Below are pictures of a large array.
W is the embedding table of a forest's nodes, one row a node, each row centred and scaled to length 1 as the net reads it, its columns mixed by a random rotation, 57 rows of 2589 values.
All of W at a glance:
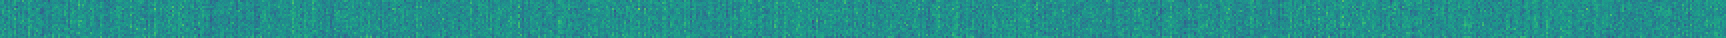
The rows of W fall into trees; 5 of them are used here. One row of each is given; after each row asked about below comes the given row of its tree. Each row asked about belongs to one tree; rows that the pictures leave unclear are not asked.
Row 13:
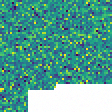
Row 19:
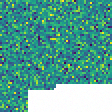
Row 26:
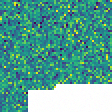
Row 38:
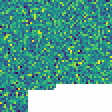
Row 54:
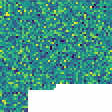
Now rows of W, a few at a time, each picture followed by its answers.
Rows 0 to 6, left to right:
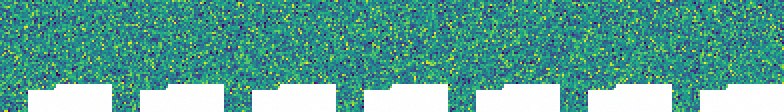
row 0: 26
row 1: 19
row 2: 26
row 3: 38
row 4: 13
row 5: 26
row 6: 38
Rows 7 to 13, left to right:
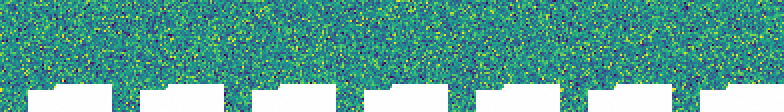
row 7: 13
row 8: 26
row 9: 38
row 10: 19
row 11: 38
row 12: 13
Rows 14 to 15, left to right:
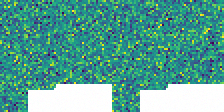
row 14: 26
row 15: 13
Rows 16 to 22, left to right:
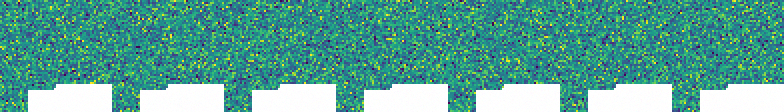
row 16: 19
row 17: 19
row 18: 13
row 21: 19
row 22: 19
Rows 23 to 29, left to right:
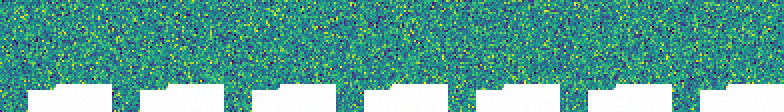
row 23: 38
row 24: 38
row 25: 19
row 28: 26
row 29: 13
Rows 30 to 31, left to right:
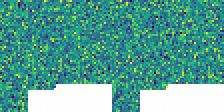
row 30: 19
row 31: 26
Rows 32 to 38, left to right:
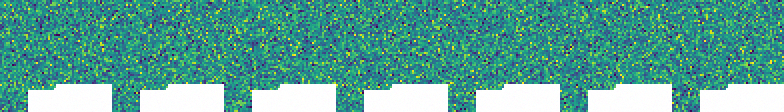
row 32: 26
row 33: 26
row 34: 38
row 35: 26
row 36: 26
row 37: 38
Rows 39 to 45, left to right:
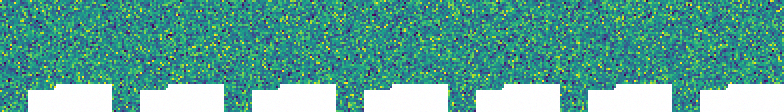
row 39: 38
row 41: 19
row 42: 54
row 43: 54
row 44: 19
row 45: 26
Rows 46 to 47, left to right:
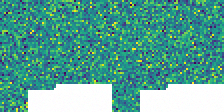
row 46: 19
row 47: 13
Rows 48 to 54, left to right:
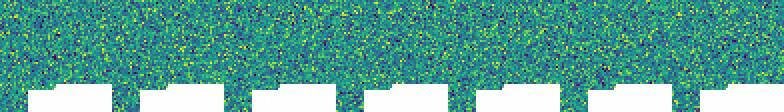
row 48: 26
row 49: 38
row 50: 13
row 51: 54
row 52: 13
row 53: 13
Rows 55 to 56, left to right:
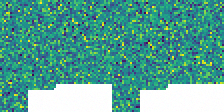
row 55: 54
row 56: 38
